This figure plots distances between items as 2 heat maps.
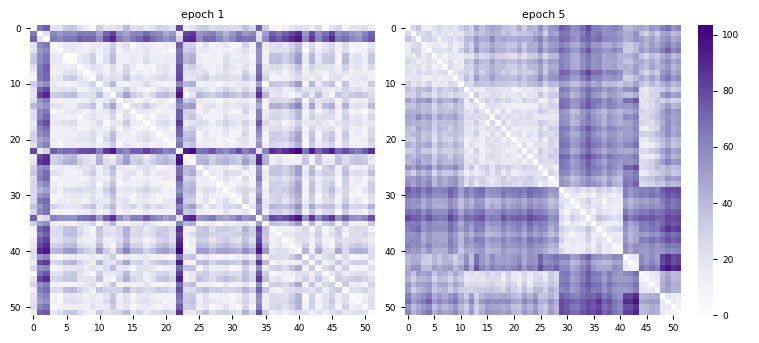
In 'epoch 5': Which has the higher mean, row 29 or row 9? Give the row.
29
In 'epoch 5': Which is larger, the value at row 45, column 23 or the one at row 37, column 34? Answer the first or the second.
the second
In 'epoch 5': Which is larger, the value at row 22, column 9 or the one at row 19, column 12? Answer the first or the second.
the first
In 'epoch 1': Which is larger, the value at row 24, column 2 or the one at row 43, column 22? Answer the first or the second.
the first
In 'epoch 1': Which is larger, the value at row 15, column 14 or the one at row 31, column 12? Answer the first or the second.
the second
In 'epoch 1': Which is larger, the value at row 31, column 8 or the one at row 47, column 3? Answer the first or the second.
the second
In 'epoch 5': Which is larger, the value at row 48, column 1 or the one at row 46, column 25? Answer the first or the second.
the first
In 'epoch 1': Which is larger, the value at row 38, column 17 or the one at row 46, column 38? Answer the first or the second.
the second
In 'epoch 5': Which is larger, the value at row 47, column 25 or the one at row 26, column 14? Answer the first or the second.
the first
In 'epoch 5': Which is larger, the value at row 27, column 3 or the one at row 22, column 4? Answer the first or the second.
the first
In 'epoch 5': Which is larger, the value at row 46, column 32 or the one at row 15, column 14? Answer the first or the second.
the first
